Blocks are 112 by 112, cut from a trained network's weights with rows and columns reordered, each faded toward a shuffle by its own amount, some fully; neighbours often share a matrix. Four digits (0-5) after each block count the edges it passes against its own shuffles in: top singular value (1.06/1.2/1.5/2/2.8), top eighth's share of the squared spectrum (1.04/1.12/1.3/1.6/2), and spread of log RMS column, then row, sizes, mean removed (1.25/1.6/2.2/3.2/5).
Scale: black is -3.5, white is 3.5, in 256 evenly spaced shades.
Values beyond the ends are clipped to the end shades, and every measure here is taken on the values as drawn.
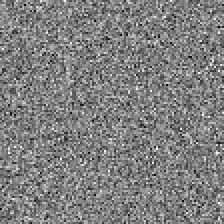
1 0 0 0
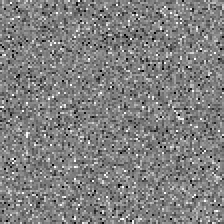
0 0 0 0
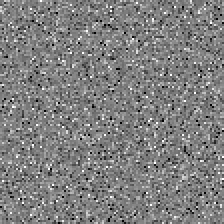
1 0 0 0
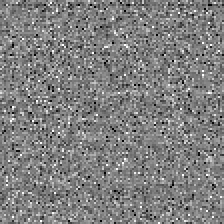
2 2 2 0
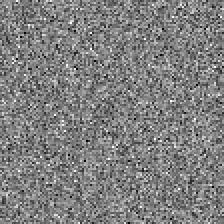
1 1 0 0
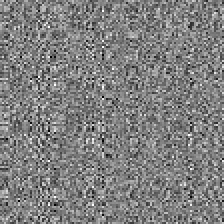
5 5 3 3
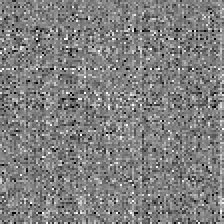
3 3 1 3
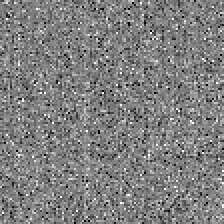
2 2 0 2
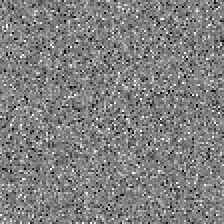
0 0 0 0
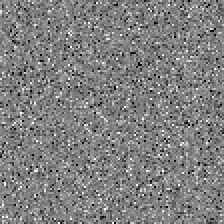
0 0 0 0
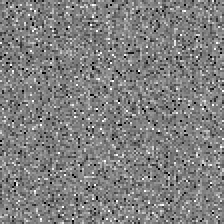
0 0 0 0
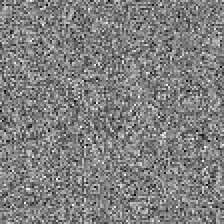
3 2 0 0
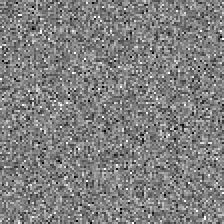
1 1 0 0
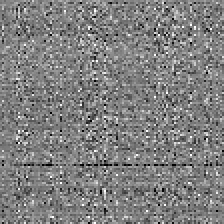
3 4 4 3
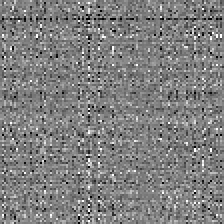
3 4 4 2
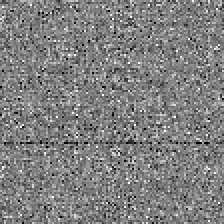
2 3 2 2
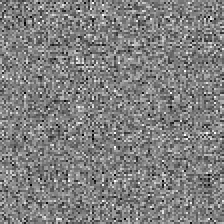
3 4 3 2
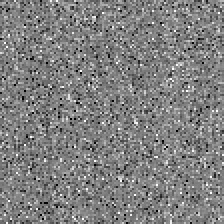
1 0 0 0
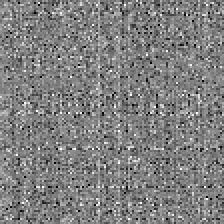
3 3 0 3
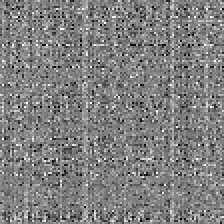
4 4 1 4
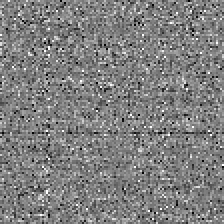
2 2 2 1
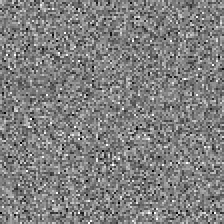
2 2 0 1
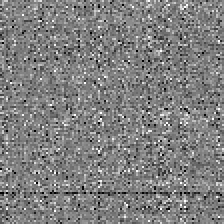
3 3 3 2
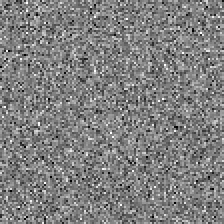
2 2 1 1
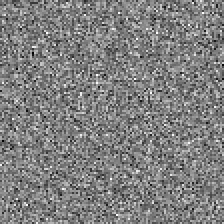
2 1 0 0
